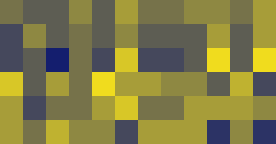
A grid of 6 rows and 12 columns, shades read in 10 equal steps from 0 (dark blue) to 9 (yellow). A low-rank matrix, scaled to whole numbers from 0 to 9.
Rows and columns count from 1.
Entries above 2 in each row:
12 11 7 11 11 9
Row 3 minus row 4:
-6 0 -6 0 -7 2 -4 -3 -2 6 -4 7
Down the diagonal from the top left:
4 5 0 4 6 2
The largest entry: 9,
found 3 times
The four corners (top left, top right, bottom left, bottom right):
4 6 6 1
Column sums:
28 20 23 26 28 35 25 24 28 30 28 29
